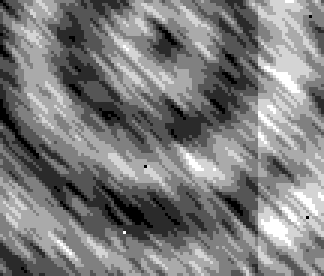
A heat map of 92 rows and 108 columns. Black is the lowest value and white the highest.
The right part is higher, past a seam about 80% of the way across. On average the colour sits 50% of the way up the scale. Four lone cells stand out: one far higher and three far lower than their neighbours. Rings spread out from the top middle.
